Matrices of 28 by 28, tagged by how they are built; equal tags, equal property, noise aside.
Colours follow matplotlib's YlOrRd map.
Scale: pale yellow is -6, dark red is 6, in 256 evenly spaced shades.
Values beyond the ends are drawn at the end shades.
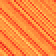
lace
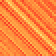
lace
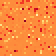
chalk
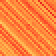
lace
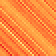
lace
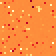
chalk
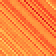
lace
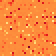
chalk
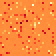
chalk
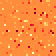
chalk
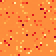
chalk
